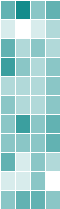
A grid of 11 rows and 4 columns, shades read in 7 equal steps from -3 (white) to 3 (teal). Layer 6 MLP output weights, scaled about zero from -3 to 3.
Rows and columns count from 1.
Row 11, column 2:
1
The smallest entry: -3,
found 2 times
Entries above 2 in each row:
1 0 0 0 0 0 0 0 0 0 0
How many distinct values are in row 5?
2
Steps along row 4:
down down up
